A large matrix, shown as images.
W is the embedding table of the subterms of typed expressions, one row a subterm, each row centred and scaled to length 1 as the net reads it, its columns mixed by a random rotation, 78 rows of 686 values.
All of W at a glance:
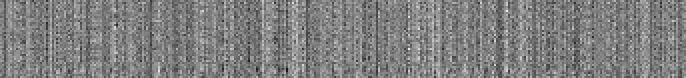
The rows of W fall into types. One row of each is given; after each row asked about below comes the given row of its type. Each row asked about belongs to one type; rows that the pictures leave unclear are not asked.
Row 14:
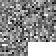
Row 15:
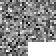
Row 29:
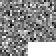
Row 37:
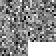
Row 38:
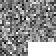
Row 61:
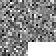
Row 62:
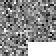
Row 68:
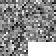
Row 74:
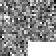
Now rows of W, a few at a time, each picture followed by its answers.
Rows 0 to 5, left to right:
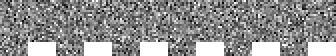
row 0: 37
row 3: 15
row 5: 14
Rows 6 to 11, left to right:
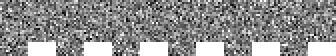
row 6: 15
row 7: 29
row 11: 14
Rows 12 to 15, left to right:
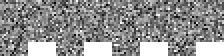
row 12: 68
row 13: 62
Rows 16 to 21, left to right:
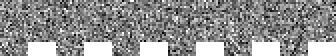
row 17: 62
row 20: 38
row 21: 68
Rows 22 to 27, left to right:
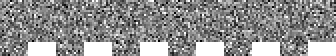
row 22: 61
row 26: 29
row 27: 68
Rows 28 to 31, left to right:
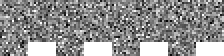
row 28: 74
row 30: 14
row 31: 61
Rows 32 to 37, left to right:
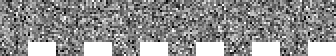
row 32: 37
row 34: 74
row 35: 62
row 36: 15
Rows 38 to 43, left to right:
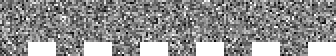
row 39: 74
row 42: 15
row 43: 61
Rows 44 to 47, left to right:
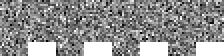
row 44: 37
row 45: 29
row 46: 29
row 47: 61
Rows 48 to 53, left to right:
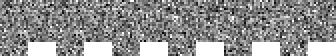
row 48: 62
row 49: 62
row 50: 61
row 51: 74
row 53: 74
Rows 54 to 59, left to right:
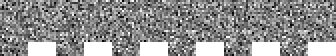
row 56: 61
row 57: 29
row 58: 29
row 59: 29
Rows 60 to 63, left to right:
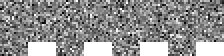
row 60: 61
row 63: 74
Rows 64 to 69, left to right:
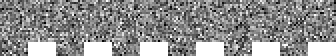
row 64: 38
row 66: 14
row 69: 14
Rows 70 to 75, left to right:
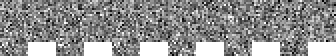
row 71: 14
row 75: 37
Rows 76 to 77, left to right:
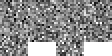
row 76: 37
